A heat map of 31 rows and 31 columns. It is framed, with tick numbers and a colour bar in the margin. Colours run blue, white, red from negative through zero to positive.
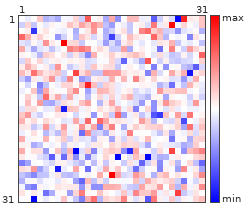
Neither half mirrors the other. The ninth with the lowest average is the bottom left. No row or column stands out. The distribution is heavy-tailed on both sides. On average the colour sits 50% of the way up the scale. There is no seam. There is no overall slope.
